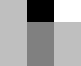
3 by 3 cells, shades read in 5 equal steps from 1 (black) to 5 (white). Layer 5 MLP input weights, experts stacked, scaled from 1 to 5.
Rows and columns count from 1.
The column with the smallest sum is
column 2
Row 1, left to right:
4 1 5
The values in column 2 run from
1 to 3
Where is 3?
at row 2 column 2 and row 3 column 2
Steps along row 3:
down up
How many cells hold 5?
1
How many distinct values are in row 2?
2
